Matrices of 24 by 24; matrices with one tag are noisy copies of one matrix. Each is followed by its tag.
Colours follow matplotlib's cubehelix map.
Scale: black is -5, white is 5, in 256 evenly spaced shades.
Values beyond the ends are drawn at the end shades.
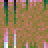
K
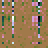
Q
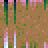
K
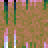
K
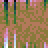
K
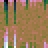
K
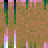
K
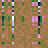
Q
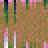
K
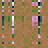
Q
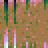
K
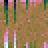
K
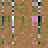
Q
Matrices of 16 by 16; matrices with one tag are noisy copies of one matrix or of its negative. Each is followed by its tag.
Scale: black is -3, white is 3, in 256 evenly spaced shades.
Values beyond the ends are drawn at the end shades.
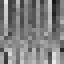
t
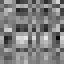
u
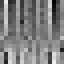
t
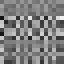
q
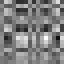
u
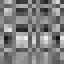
u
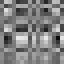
u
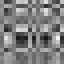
u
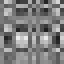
u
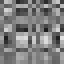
u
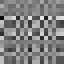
q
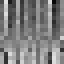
t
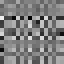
q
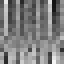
t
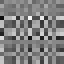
q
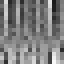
t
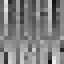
t
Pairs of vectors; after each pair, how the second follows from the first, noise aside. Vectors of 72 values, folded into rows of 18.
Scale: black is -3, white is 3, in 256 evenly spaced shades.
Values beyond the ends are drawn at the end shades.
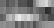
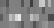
partly zeroed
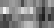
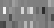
partly zeroed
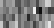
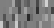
partly zeroed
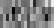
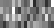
sign-scrambled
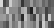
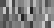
reversed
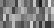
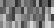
sign-scrambled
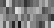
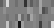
partly zeroed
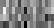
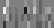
partly zeroed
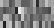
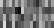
sign-scrambled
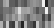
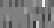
partly zeroed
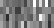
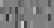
partly zeroed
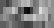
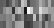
sign-scrambled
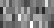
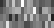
reversed
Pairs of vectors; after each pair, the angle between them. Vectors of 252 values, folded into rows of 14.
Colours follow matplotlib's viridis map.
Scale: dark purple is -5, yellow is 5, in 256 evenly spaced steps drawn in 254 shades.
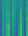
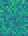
orthogonal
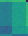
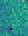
partly aligned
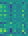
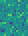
partly opposed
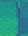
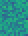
orthogonal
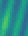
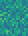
orthogonal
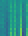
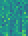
partly opposed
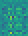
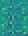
nearly opposite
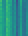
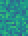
orthogonal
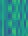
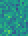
partly opposed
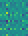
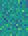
partly aligned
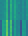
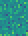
orthogonal
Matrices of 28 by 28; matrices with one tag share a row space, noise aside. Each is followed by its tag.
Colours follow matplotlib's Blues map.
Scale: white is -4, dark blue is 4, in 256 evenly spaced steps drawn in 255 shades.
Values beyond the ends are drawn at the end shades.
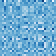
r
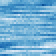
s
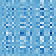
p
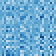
p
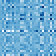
p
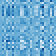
p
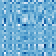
r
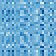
p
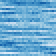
s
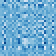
r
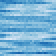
s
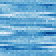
s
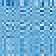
p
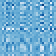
p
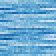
s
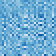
r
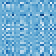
p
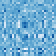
r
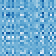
p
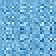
p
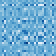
r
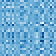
p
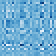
p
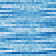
s
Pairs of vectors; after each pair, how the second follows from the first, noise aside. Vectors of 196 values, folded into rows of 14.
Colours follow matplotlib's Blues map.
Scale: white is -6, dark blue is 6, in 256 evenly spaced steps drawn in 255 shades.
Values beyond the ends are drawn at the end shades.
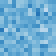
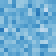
copied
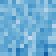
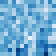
scaled up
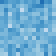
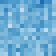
copied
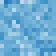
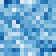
scaled up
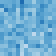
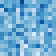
scaled up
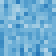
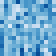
scaled up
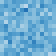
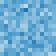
copied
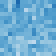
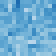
copied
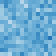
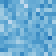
copied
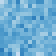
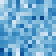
scaled up
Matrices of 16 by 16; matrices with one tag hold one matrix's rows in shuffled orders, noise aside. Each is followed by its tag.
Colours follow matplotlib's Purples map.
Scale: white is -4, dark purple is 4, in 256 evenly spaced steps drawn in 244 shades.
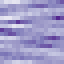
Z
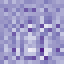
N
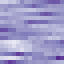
Z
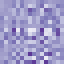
N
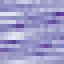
Z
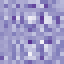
N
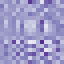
N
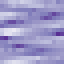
Z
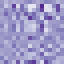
N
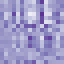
N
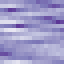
Z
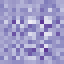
N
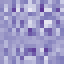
N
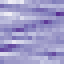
Z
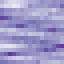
Z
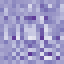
N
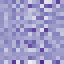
N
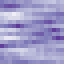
Z
